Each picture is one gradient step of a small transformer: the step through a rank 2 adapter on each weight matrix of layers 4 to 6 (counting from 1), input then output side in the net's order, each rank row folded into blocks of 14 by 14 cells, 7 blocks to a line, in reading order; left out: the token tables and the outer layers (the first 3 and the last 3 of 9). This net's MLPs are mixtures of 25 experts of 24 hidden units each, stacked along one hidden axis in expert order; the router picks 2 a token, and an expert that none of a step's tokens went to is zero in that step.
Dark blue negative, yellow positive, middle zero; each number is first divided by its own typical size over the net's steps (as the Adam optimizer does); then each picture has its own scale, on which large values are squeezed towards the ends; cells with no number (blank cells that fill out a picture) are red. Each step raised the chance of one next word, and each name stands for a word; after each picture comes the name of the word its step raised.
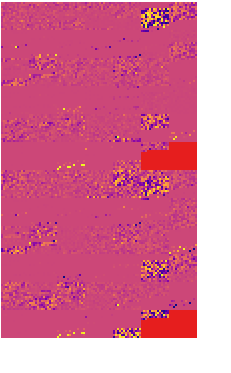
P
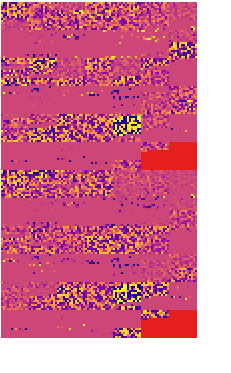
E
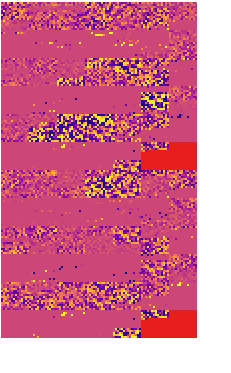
E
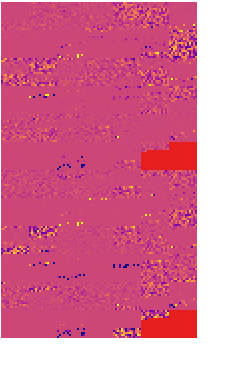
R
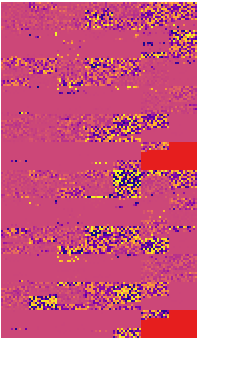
P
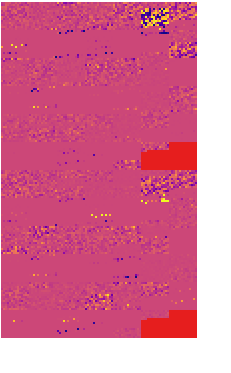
R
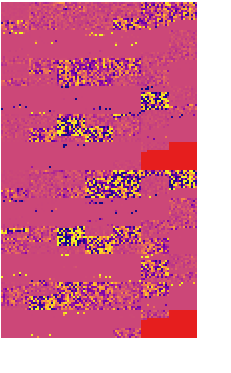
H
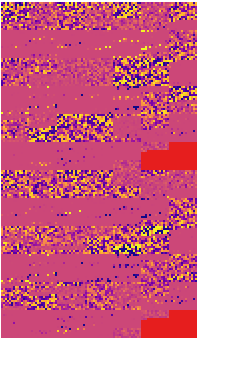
E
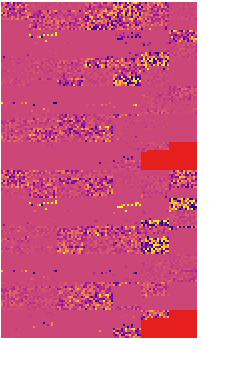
R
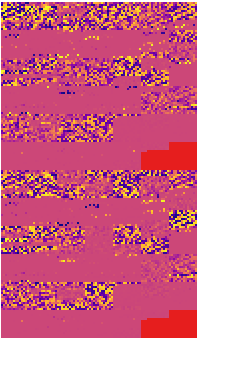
H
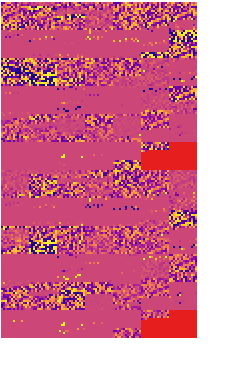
H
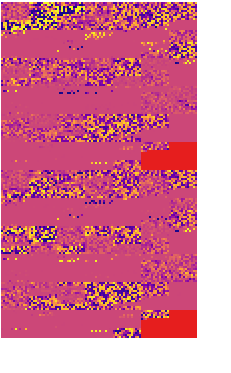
H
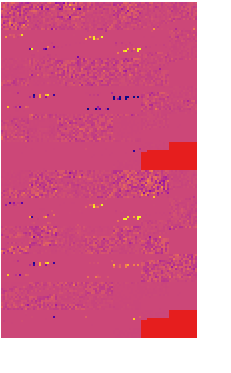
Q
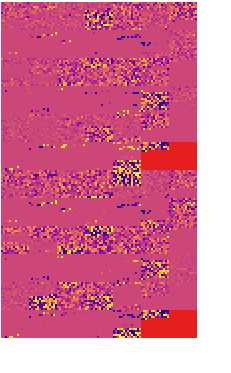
P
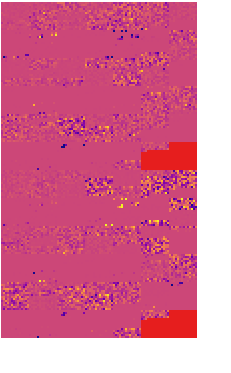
R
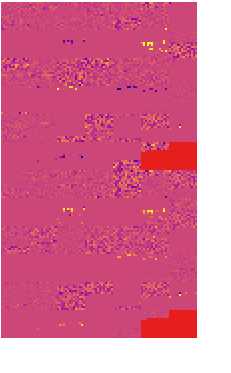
Q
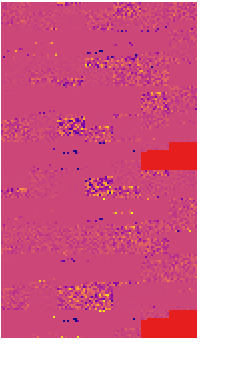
R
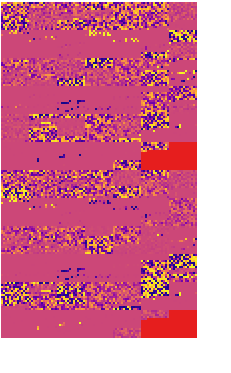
E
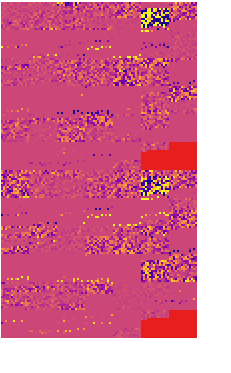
Q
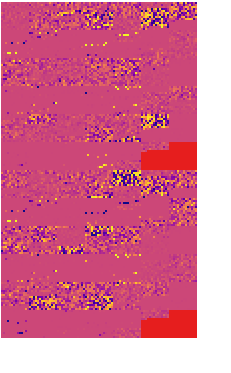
P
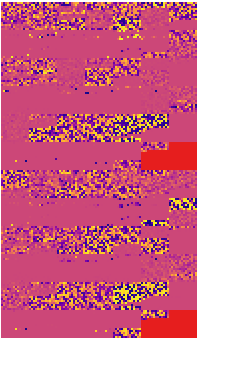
E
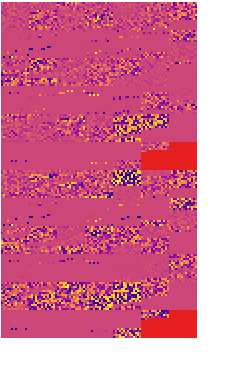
P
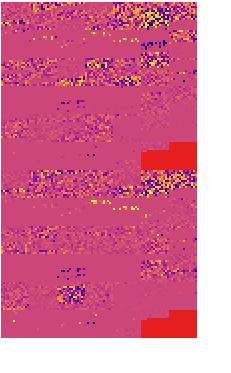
R
